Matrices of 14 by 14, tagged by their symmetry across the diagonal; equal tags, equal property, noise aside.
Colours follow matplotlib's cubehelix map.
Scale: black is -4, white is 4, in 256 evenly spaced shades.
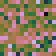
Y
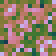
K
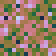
K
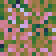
Y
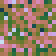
Y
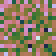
K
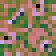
K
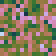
Y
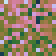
Y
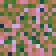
Y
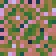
K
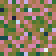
Y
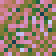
K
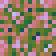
K
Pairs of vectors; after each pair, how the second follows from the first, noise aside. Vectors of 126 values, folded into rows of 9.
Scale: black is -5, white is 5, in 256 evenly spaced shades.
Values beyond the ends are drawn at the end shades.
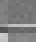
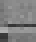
negated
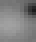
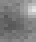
negated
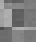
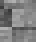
negated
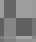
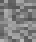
shuffled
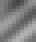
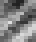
scaled up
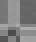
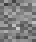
shuffled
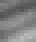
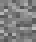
shuffled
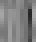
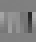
partly zeroed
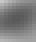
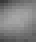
negated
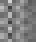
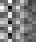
scaled up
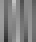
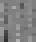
partly zeroed
